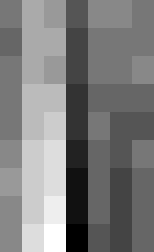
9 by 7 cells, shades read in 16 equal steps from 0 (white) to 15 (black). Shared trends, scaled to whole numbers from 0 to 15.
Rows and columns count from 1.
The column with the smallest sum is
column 3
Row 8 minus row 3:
-1 -2 -5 3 1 3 2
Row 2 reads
9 5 5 11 8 8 8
